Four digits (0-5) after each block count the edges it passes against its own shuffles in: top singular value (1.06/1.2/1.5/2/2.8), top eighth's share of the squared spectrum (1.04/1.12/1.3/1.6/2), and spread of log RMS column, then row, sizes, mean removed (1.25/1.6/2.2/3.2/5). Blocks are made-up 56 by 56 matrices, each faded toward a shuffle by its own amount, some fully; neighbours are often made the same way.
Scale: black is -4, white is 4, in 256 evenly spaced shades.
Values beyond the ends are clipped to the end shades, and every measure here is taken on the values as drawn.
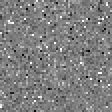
0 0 0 0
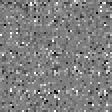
2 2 1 2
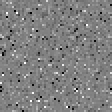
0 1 0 0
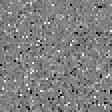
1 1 0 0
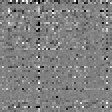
3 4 2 3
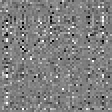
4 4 2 2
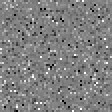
0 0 0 0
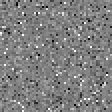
1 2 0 0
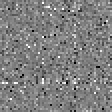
2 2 1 1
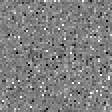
0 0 0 0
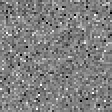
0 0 0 0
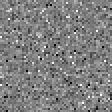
0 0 0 0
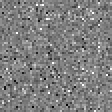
0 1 0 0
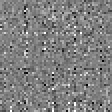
2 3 3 2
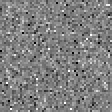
0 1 0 0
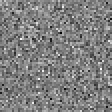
1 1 0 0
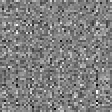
4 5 2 2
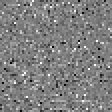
1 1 0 1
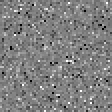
0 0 0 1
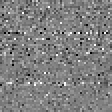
2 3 0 3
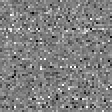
1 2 0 2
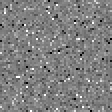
0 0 0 0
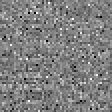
3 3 1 0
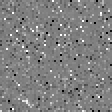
1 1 0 0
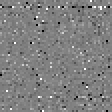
3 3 0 1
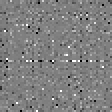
4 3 1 1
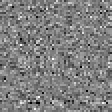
4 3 1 2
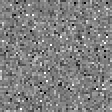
2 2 0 0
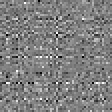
4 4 2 3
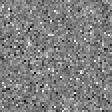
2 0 0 0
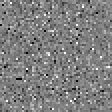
2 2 0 1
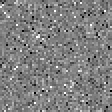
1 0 0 0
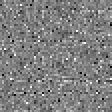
3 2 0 1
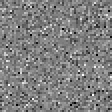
2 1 0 0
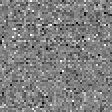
3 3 0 1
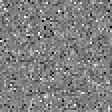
2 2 0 0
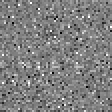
3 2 0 0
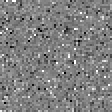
3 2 0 1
